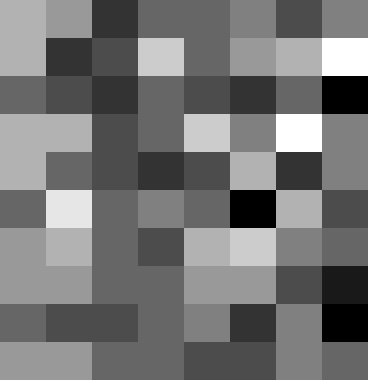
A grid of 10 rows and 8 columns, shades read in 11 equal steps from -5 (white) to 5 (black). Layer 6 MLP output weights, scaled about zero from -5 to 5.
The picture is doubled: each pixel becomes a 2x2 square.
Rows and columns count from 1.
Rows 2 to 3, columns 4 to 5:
-3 1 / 1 2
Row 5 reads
-2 1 2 3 2 -2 3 0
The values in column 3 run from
1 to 3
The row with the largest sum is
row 3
